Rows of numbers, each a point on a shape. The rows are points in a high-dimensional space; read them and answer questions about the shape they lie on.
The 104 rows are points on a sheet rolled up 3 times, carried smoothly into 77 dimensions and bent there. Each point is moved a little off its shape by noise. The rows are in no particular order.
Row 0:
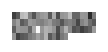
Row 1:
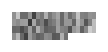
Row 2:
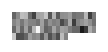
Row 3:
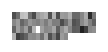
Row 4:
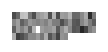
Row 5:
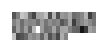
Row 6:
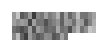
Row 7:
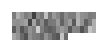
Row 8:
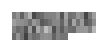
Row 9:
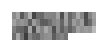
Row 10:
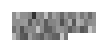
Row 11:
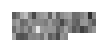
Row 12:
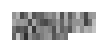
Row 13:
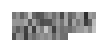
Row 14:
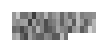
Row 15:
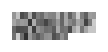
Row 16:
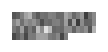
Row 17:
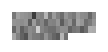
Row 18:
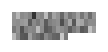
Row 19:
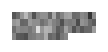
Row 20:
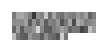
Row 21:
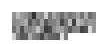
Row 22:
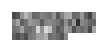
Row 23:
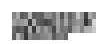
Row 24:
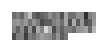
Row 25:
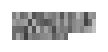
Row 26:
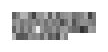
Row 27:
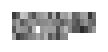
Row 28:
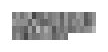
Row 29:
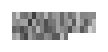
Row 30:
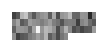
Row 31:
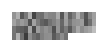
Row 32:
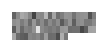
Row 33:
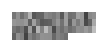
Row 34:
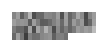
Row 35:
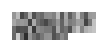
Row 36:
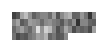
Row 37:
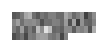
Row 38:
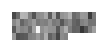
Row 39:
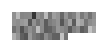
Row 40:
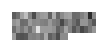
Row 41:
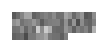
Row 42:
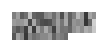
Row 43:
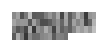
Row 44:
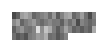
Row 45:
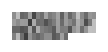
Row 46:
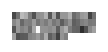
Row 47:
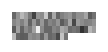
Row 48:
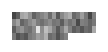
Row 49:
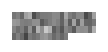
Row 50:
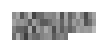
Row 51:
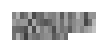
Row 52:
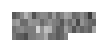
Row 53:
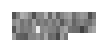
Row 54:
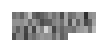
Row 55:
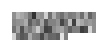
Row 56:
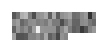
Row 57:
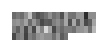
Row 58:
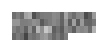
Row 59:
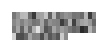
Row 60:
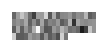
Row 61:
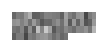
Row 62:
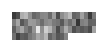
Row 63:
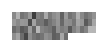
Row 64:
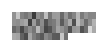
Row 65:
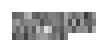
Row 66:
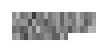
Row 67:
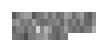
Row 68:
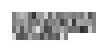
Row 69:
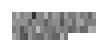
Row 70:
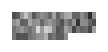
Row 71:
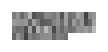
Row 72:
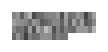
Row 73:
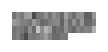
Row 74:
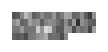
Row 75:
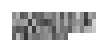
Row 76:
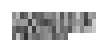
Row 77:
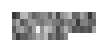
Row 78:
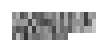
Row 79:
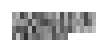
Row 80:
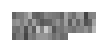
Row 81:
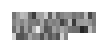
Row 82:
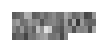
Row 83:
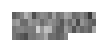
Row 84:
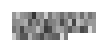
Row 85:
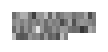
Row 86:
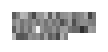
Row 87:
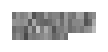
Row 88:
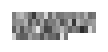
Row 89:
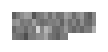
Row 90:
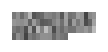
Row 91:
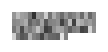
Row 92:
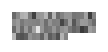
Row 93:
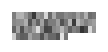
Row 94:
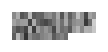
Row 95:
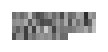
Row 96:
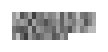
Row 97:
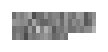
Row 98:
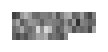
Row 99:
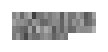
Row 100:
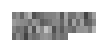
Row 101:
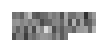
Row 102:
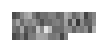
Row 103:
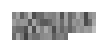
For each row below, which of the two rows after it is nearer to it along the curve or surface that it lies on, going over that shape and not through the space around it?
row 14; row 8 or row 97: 8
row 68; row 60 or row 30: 60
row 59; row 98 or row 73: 98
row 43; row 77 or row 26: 77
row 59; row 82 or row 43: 82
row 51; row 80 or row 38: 80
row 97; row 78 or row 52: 52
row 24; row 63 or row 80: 80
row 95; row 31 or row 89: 31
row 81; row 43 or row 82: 82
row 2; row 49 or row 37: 37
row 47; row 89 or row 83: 83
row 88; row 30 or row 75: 30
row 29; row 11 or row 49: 49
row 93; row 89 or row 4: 4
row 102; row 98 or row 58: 98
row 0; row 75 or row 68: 68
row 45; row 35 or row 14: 14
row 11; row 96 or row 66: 66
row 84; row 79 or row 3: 3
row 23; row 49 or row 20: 49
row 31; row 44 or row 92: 44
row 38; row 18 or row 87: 18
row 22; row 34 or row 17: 34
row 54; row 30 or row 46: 30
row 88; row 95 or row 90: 90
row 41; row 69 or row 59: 59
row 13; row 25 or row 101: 101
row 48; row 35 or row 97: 97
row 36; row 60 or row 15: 60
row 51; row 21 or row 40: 21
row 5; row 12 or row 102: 102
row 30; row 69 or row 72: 72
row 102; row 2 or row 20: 2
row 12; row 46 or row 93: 93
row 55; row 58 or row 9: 9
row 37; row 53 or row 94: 94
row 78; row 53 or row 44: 44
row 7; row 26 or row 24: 26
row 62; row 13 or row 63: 13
